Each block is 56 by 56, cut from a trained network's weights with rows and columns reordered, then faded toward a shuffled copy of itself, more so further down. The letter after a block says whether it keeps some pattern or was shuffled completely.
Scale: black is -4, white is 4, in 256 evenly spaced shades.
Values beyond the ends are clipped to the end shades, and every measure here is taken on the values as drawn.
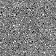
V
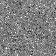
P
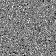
P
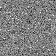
P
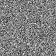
P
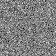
V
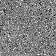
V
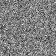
P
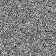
P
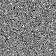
P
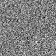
V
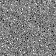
P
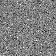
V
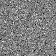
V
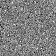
P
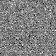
V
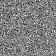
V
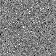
V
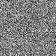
V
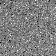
P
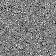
P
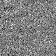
P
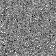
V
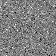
P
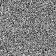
P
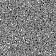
P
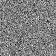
P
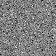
P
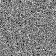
V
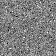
P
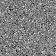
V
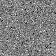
P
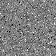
P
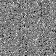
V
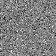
V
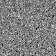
P
